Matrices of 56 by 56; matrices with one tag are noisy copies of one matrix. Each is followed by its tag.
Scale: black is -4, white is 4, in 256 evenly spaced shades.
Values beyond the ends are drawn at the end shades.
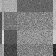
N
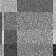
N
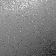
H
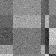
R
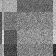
N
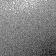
H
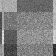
N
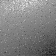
H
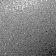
H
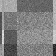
N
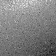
H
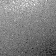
H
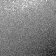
H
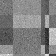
R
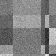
R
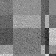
R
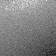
H
